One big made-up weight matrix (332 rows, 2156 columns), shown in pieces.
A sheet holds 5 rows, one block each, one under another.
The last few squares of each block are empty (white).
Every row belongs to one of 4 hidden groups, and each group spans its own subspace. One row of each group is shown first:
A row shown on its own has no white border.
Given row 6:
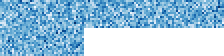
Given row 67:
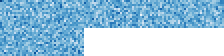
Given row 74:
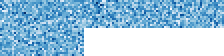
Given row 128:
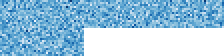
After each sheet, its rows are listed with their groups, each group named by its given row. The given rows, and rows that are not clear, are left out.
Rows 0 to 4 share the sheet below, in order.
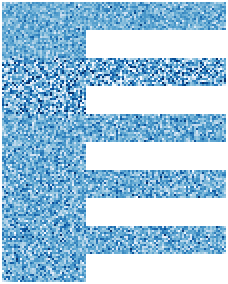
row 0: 6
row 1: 74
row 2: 67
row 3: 128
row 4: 67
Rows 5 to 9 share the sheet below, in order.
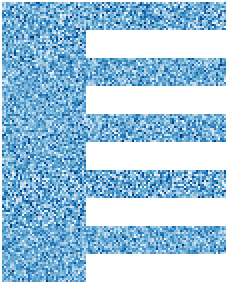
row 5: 6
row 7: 74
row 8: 128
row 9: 6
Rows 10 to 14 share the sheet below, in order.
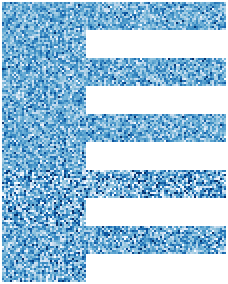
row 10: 6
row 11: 67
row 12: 74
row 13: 67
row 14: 6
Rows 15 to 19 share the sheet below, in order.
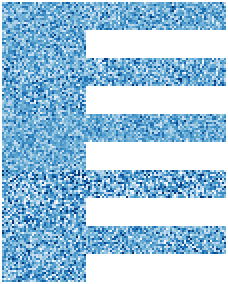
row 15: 74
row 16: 74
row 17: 67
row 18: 128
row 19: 74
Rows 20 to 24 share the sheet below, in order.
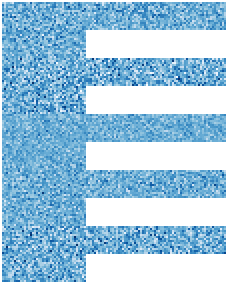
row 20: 67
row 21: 74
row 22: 67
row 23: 74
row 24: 6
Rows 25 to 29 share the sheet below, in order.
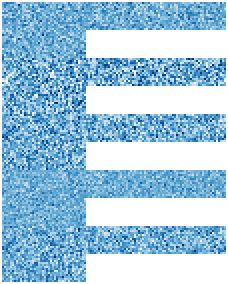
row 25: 67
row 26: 6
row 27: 6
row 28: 74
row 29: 6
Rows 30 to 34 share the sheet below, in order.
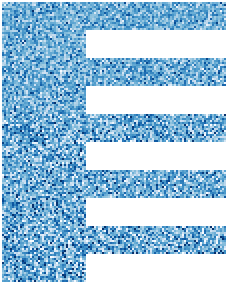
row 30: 67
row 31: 6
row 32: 128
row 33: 128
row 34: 74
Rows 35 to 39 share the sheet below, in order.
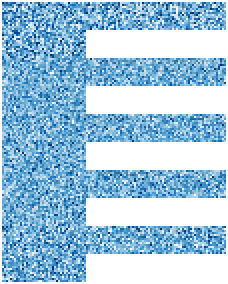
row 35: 67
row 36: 6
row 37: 67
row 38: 6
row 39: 67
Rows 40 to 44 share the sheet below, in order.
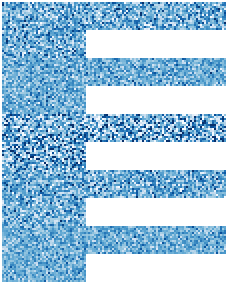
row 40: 67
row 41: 74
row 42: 74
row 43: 128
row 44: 6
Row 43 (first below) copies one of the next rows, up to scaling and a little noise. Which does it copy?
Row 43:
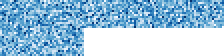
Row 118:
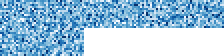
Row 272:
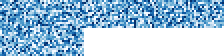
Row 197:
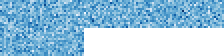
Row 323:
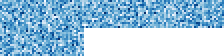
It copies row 272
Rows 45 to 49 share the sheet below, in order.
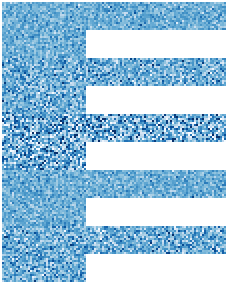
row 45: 6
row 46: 74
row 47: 74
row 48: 128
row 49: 74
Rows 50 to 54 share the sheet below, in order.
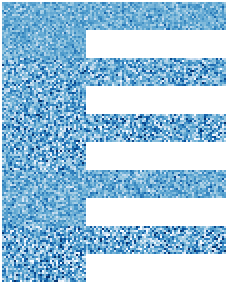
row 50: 74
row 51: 74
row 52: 6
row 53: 67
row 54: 6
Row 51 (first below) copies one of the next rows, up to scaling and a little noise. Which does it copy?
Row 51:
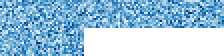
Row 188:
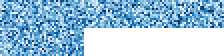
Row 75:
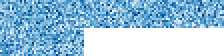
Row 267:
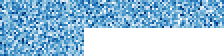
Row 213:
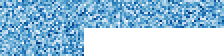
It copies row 213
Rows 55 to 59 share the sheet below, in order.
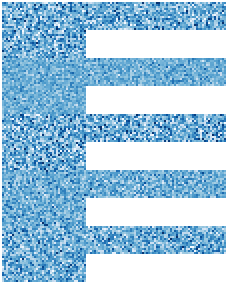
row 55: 67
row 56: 128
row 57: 6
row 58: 128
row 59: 67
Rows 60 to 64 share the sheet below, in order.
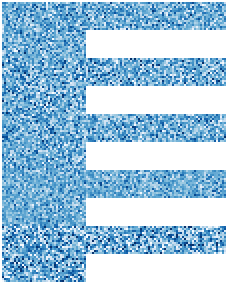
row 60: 128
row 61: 74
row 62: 6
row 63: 6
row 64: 67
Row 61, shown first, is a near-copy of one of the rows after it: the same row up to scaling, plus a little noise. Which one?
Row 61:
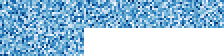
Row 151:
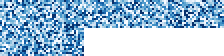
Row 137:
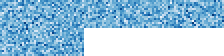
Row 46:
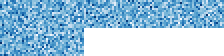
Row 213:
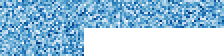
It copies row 46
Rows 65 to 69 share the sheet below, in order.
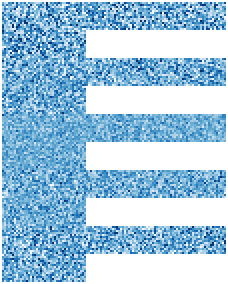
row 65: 128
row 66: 67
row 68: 6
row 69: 128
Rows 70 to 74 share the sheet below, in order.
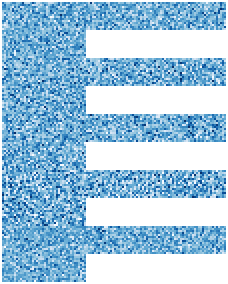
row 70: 6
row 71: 74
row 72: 67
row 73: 128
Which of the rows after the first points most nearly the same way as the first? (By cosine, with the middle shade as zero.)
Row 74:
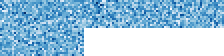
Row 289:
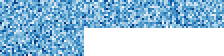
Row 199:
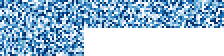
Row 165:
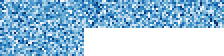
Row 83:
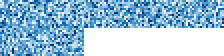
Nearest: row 165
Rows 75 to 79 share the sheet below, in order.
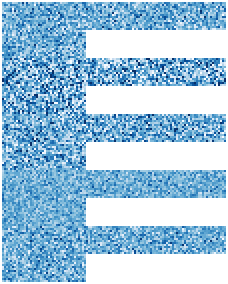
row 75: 74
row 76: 6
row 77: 128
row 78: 128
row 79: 74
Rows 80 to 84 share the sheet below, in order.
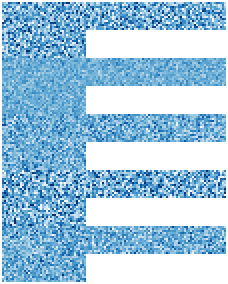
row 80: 74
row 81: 67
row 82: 67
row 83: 6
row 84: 128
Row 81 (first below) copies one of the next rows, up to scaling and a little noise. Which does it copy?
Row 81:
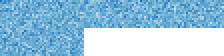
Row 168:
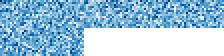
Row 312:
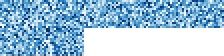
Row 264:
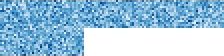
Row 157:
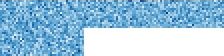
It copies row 168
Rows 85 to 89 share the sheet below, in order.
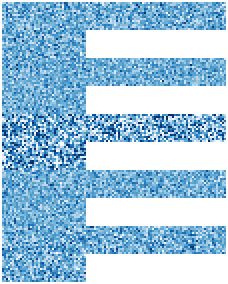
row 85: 67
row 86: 128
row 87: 67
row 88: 6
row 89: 67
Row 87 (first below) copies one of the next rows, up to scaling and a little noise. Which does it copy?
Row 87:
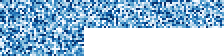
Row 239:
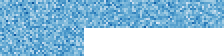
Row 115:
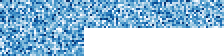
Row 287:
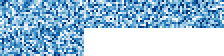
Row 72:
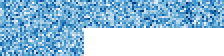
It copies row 115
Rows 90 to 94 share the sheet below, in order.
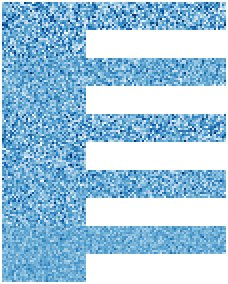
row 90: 6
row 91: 74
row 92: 128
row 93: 74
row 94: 6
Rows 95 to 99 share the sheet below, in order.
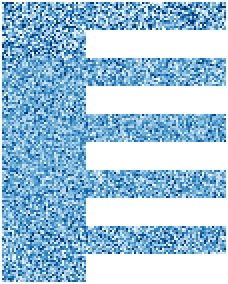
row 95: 67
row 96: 67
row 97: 67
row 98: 74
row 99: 74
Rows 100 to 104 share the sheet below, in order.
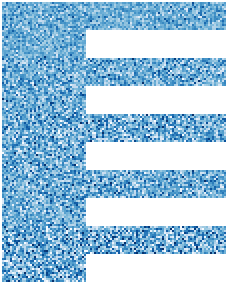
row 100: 128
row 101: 67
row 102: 67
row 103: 128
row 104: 128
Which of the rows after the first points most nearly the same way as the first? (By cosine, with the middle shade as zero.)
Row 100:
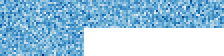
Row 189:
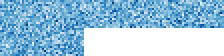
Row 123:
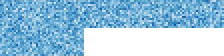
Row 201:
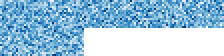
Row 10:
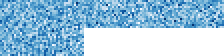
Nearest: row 123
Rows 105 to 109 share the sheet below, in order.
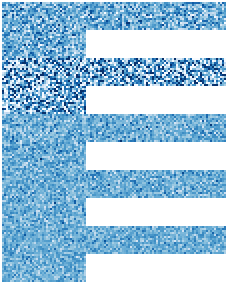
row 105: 74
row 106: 74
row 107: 128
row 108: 74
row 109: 128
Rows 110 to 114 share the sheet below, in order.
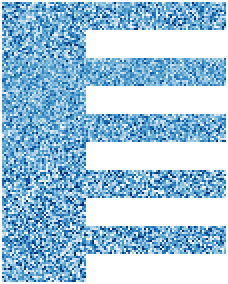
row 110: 128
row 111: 128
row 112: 6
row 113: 67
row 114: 128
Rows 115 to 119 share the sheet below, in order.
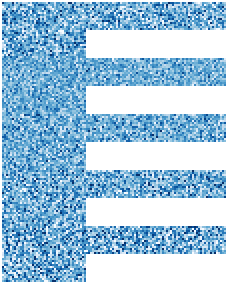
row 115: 67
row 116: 128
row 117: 6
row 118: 128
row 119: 128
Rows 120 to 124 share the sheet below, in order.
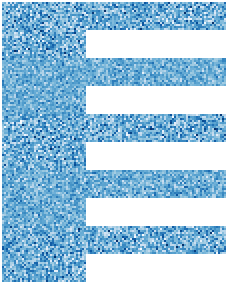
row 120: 128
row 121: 67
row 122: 74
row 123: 128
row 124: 6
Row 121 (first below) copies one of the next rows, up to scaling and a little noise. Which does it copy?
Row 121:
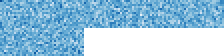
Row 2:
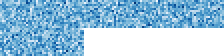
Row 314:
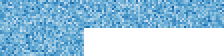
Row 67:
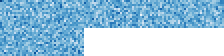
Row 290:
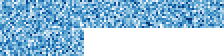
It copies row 67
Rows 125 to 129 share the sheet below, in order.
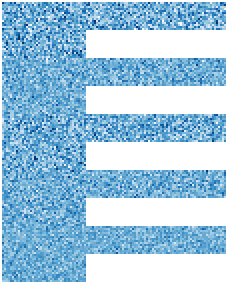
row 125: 67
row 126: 128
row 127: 128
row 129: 128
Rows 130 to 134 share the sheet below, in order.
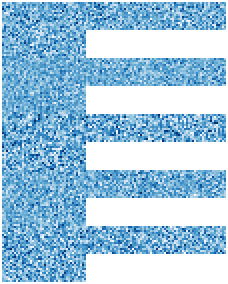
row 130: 74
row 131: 6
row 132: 67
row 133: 6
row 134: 74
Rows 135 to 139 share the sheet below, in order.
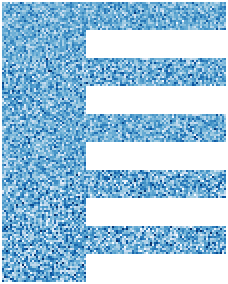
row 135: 6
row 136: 128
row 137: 74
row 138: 6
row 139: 67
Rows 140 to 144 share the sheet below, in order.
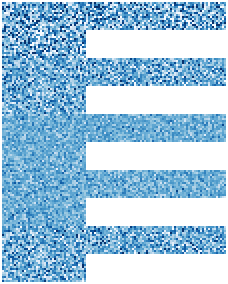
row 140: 74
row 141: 74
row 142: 67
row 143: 6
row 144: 74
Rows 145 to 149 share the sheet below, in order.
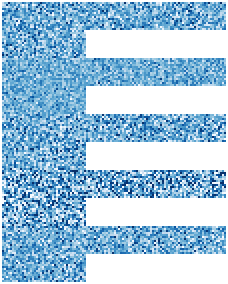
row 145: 67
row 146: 128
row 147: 6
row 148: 128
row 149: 67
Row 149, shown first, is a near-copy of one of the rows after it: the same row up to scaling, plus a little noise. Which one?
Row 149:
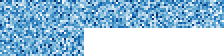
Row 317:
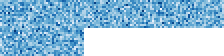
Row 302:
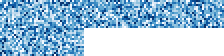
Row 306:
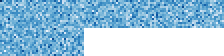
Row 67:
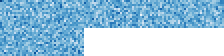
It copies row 306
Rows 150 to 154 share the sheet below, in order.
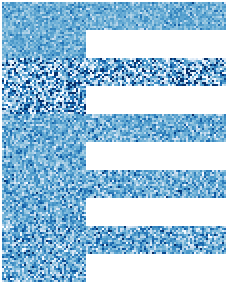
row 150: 128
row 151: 74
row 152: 128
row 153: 74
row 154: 67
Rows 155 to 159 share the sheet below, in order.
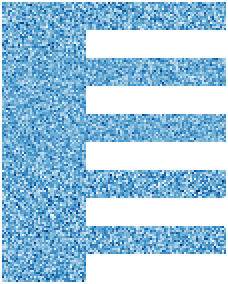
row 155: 67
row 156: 67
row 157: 67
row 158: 67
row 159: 128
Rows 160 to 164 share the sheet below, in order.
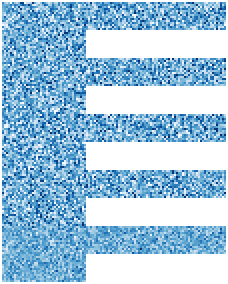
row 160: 6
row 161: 128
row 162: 74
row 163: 74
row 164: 6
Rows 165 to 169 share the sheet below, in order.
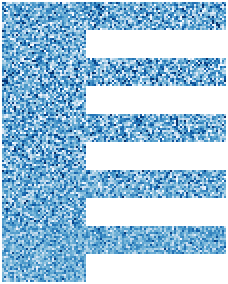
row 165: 74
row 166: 6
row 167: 67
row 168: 67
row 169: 74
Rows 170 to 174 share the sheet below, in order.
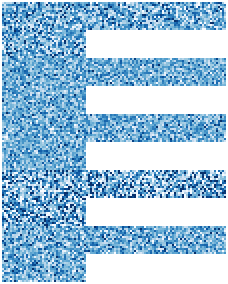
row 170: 67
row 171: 74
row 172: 6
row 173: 128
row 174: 128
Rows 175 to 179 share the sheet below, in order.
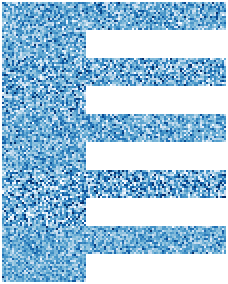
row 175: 74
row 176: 128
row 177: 67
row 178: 6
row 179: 128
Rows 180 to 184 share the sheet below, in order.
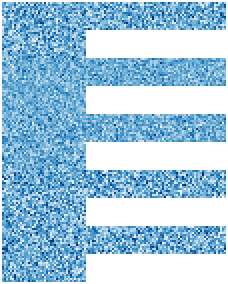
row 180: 128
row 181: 67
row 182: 67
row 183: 74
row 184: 6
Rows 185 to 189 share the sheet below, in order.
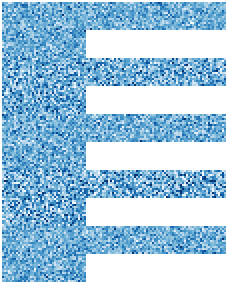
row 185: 67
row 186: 128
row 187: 67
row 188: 74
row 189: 74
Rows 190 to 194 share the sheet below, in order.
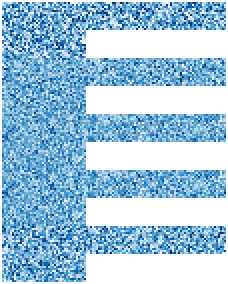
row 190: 128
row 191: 74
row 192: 6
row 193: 6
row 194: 6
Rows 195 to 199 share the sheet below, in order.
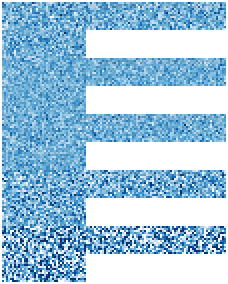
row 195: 6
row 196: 6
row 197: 128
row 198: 74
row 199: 6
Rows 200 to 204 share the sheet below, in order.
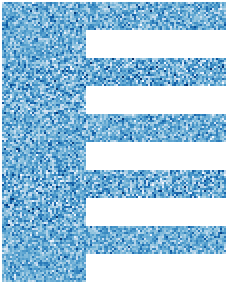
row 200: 6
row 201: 128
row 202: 67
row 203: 128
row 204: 6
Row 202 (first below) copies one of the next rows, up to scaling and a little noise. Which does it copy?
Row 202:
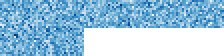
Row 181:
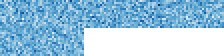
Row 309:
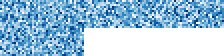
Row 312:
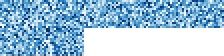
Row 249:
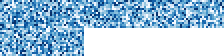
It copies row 312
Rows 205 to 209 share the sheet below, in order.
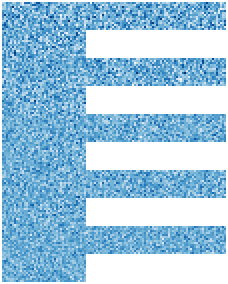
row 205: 6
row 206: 74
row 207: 6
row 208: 6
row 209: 128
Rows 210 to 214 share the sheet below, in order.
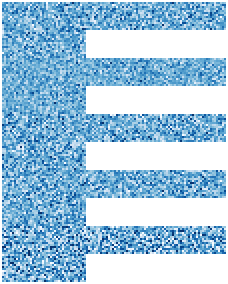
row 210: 128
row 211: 6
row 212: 67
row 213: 74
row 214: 74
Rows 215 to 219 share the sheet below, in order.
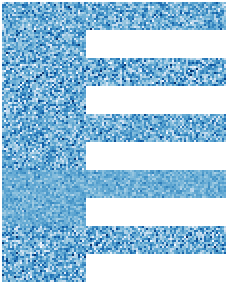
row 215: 67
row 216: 74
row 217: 128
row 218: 67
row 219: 128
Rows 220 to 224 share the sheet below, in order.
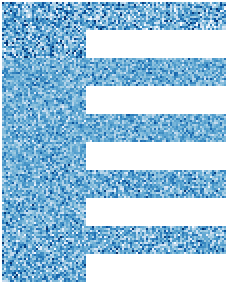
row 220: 67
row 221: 128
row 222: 67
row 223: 67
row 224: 128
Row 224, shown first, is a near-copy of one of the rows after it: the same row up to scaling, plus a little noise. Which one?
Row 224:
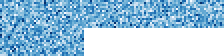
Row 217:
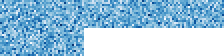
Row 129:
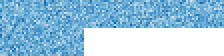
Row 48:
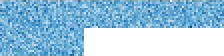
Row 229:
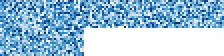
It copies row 129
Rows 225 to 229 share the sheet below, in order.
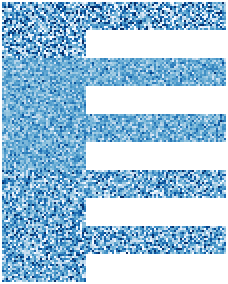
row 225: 74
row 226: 74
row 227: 6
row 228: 67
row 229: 128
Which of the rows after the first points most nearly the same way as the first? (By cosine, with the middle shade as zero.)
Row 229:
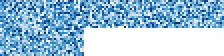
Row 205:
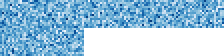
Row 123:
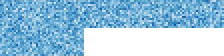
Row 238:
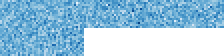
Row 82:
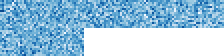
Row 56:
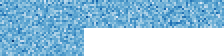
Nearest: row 123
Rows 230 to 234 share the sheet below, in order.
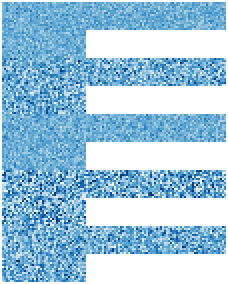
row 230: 128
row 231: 6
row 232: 6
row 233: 67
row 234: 67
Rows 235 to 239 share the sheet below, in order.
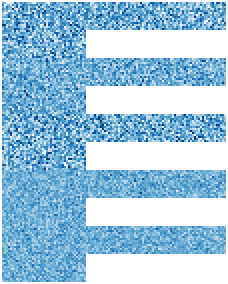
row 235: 67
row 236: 128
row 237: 74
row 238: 6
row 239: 67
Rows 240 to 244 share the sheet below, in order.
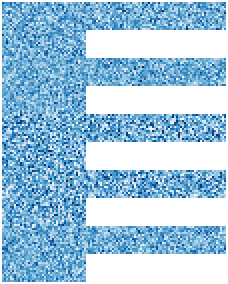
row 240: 67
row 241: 6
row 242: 74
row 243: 6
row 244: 6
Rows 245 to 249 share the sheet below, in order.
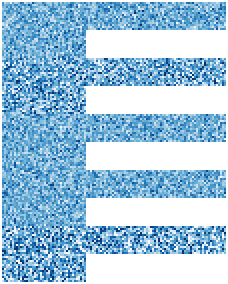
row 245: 6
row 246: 74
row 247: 6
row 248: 6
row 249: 67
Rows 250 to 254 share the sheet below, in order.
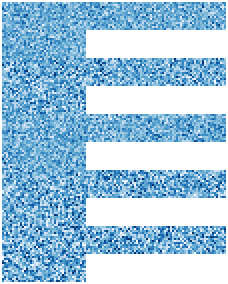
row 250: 74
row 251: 74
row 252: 67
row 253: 6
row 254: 128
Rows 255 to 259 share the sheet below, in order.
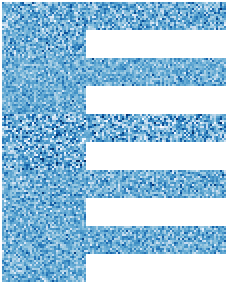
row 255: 6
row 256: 74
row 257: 67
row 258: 74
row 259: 128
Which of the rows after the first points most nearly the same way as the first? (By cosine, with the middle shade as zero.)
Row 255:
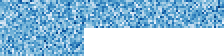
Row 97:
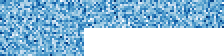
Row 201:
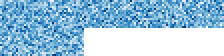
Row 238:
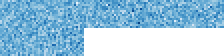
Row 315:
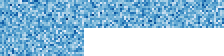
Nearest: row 238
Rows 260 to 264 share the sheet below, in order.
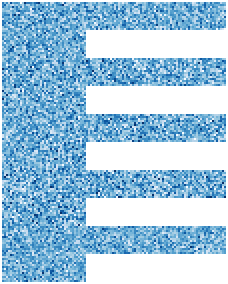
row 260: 6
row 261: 67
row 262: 6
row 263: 128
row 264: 67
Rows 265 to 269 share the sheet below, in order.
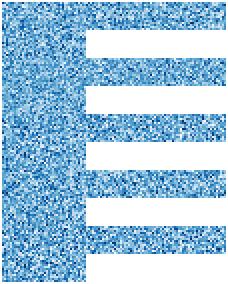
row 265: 67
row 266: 74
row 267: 74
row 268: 6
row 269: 74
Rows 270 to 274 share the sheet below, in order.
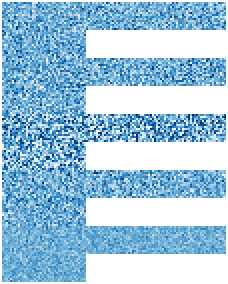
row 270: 128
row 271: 128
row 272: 128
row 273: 67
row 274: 128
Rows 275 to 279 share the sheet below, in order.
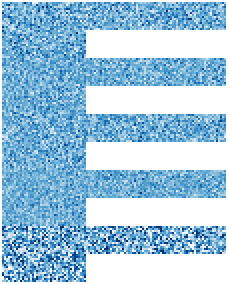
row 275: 128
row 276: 6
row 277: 6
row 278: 6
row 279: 67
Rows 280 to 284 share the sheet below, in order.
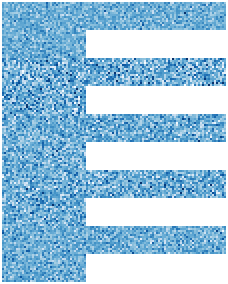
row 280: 128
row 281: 128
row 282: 67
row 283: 74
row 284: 74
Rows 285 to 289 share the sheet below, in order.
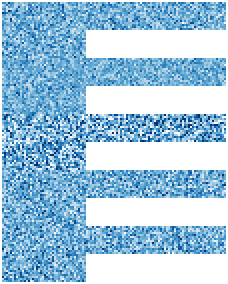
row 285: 67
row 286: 67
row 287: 67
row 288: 128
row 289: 74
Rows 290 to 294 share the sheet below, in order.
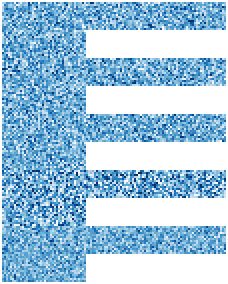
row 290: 67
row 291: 67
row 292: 67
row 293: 6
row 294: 6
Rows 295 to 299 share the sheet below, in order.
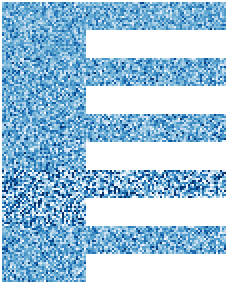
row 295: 128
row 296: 6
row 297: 6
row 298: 67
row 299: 6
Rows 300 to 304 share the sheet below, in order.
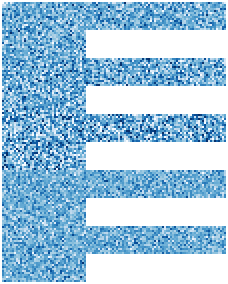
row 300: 67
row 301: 128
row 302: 67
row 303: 128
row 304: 67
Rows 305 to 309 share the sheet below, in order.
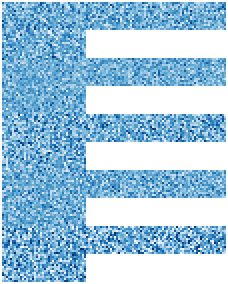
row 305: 67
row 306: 67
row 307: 74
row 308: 74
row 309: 67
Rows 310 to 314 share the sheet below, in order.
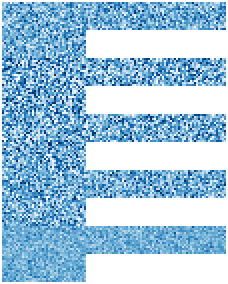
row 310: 6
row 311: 67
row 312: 67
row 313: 128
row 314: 67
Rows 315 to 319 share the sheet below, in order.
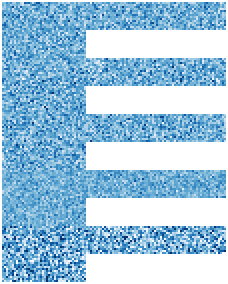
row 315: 6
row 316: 74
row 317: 67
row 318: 6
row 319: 6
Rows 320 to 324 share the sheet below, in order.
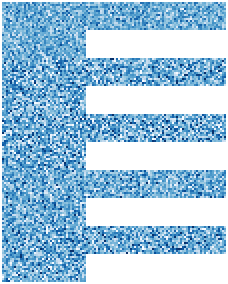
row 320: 128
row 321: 128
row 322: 74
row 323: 128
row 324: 128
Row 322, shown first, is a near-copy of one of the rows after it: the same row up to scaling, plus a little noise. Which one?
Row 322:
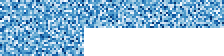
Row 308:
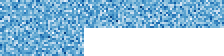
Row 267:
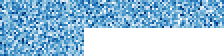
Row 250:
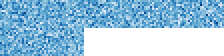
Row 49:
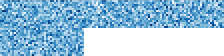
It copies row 308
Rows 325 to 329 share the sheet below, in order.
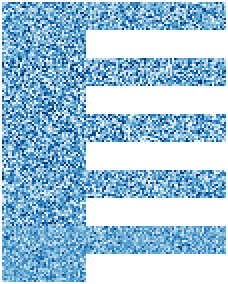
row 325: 74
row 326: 128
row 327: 67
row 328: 128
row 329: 74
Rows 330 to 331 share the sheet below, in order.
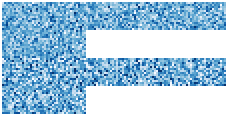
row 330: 6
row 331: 6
